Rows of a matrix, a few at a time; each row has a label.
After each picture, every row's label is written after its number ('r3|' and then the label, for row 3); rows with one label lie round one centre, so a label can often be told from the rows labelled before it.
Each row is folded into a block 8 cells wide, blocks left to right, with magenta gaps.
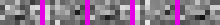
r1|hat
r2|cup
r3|hat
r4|cup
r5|hat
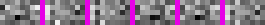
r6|hat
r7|cup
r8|cup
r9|hat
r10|hat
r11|cup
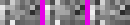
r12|cup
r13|cup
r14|cup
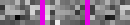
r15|hat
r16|cup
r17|hat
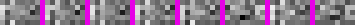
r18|cup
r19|cup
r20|cup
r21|cup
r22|cup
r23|hat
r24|cup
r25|hat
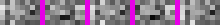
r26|cup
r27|hat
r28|cup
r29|hat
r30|cup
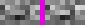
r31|hat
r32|hat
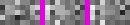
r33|hat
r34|cup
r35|cup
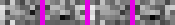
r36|cup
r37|hat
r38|cup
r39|hat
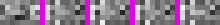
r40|hat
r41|cup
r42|cup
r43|cup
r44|cup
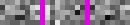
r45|hat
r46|cup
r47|hat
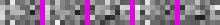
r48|cup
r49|cup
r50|hat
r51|cup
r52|hat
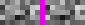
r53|hat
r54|hat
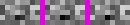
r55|hat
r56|hat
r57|hat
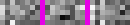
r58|cup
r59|hat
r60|cup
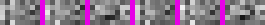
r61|cup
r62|cup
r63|hat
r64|cup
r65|cup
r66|hat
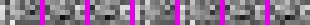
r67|cup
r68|hat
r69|hat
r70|cup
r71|cup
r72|hat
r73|hat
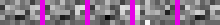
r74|hat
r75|hat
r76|hat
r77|cup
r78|hat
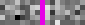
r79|hat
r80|cup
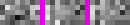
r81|hat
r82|cup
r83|cup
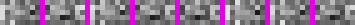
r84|cup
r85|hat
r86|cup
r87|hat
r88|hat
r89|cup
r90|cup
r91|hat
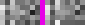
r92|cup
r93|cup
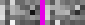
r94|cup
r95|cup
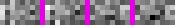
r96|cup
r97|cup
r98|hat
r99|hat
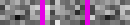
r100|hat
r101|cup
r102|hat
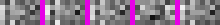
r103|cup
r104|cup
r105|cup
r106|hat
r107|cup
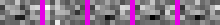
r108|hat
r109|cup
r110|hat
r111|hat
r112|hat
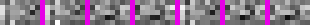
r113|cup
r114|cup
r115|hat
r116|hat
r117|cup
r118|hat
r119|hat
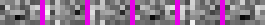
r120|hat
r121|cup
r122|cup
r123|hat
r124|cup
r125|hat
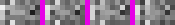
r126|cup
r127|cup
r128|cup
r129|cup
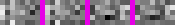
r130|cup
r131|cup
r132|hat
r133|hat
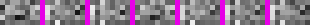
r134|hat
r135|cup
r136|cup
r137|hat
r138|cup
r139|cup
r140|cup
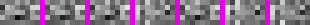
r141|hat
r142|hat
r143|hat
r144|cup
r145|hat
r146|cup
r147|cup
